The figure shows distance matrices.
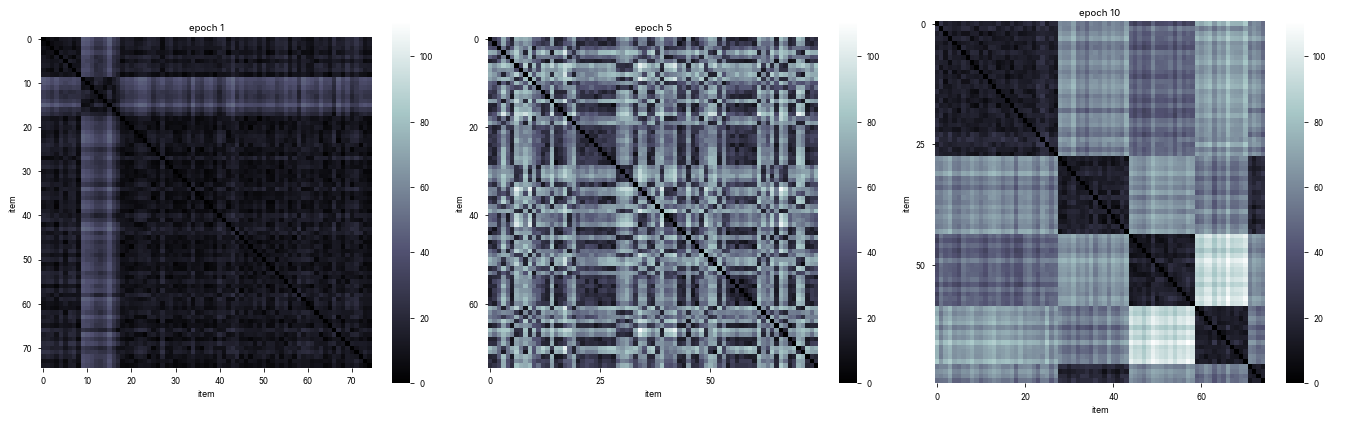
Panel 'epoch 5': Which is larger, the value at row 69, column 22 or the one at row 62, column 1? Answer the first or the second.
the second
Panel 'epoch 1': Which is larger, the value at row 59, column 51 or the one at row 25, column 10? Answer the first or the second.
the second
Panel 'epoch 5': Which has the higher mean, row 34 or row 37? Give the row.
34
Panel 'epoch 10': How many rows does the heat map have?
75
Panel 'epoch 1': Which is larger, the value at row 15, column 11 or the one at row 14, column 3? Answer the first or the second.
the second
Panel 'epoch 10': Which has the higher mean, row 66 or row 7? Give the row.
66
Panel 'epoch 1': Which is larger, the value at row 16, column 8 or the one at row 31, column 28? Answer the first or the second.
the first
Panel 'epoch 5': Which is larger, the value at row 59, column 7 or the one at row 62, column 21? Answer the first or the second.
the first
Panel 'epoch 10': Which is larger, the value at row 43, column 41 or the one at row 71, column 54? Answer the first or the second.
the second
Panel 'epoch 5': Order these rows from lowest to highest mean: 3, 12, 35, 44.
44, 12, 35, 3
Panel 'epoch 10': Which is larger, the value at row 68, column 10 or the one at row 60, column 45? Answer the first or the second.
the second
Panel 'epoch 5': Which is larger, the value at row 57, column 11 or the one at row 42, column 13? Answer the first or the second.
the second
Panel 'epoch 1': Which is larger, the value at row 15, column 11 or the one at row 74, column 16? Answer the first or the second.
the second
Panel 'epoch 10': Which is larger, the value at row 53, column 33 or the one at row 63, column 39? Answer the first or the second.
the first
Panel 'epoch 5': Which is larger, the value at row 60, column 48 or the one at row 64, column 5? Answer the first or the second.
the second
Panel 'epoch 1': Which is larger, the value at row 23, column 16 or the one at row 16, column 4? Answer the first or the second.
the first
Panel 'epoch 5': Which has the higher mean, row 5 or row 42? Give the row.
42
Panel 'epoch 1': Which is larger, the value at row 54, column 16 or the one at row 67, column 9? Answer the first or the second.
the second
